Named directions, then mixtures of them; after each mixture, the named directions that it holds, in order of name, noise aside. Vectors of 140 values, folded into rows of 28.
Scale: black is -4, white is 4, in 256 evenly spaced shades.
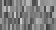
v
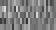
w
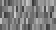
v, w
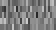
w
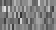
v, w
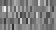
v, w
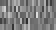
w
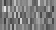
v, w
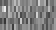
v, w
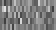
v, w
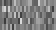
v, w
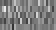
v, w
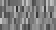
v, w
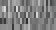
w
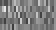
v, w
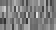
w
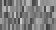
v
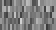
v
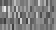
v, w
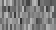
v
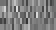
w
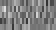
w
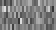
v, w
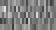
w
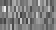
v, w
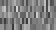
w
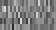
v, w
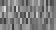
w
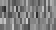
w
